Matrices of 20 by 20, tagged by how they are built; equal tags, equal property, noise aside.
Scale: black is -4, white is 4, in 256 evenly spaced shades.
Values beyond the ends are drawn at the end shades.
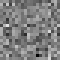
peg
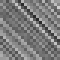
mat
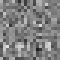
peg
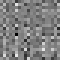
peg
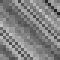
mat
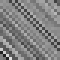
mat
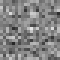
peg
